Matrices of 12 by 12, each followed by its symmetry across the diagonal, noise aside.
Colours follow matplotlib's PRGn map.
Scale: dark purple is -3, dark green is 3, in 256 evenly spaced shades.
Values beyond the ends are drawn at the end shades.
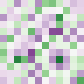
symmetric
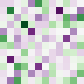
symmetric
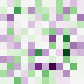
antisymmetric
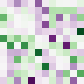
antisymmetric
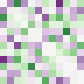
symmetric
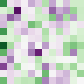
neither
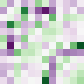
symmetric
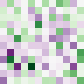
neither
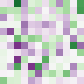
neither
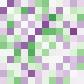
symmetric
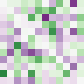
antisymmetric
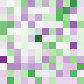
neither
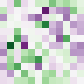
antisymmetric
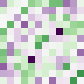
symmetric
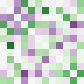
symmetric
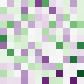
antisymmetric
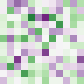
neither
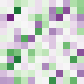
antisymmetric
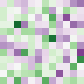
neither
